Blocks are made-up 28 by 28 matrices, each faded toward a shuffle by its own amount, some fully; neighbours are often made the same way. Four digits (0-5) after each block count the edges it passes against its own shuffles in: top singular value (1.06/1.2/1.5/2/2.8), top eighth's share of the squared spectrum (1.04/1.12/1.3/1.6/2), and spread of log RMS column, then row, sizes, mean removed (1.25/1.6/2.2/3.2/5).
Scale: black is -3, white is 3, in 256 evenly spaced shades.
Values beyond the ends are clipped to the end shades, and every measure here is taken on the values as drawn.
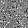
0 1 0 0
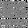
3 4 0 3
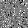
2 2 1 1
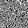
0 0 0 0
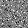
0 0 0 0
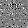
2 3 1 2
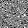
1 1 1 0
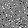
0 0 0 0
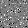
0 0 0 0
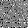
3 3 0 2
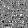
2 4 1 1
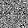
2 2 1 1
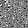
1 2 1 0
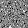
0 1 0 0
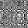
4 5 3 3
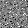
1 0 0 0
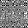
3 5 2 2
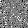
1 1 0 0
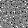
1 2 0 1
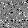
1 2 0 1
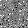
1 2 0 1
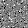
0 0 0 0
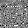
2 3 0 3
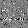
2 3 0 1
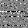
2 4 0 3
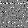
2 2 0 1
